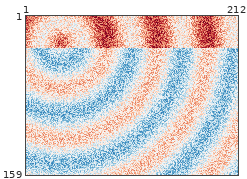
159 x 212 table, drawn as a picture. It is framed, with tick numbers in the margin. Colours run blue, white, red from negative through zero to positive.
The values follow a bell shape. A horizontal seam about 20% of the way down splits the table, and the top part is higher. Rings spread out from the top left.
